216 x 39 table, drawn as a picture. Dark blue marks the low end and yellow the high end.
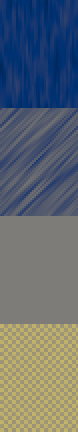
It is made of 4 by 1 panels. Panel 1,1: very low, streaked downward, faint in contrast. Panel 2,1: low, slanting up to the right. Panel 3,1: middling, flat. Panel 4,1: high, checkered.
